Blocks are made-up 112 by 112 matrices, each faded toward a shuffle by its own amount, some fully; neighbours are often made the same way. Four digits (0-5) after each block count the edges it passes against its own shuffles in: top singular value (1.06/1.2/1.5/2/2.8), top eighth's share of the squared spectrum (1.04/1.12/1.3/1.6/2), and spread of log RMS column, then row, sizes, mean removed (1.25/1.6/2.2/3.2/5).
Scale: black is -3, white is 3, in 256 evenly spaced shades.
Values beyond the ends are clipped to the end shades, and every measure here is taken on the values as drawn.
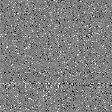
3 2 1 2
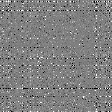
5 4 3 3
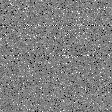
2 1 0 1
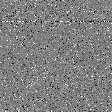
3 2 0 1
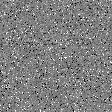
1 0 0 0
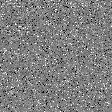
2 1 0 0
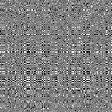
5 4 4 4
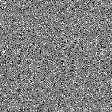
4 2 1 1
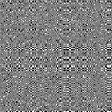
5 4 4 4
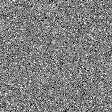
0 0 0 1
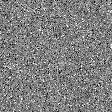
0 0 0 0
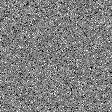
0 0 0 0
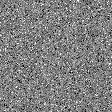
0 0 0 0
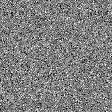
3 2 1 0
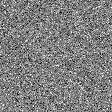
2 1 0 0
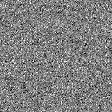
3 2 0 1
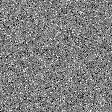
0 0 0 0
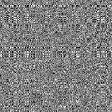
5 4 3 3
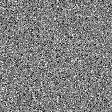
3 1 0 0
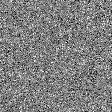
2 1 0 0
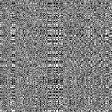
5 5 4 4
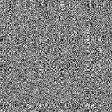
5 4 3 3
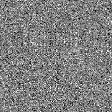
4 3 1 2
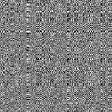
5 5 4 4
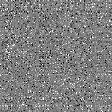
4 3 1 2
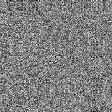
4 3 2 2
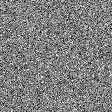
2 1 0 0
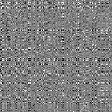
5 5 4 4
